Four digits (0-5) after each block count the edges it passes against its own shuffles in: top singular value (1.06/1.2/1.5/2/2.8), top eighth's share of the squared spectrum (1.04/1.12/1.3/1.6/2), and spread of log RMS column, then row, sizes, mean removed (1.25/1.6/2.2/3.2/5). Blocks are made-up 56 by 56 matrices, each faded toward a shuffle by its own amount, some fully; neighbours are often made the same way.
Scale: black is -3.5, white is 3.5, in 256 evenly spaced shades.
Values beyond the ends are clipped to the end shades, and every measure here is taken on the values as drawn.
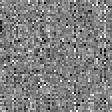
4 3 2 1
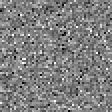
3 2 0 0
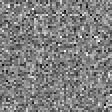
3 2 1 1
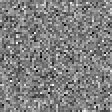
2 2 0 0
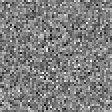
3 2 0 0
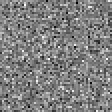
0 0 0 0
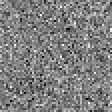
1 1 0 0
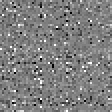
2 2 2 1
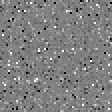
0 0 0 0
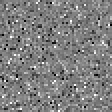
1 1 0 0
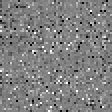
3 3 1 1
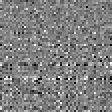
4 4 2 3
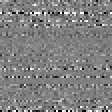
3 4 0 4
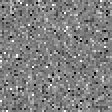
0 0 0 0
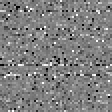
2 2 0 2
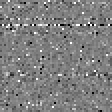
3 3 0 2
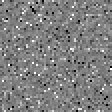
0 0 0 0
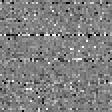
3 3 0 3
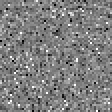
0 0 0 0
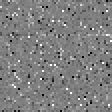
2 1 1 0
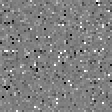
2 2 0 1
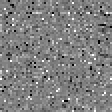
2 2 0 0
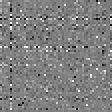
4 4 2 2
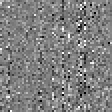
2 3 3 0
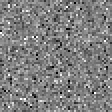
1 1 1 0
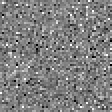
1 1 1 0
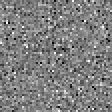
0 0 1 0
